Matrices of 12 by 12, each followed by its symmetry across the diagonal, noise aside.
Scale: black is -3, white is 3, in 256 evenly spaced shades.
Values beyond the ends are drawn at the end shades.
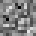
symmetric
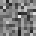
neither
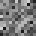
symmetric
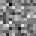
neither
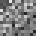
symmetric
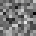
neither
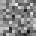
neither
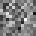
neither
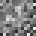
symmetric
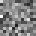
neither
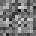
symmetric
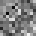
symmetric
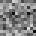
neither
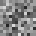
symmetric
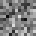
neither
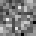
symmetric
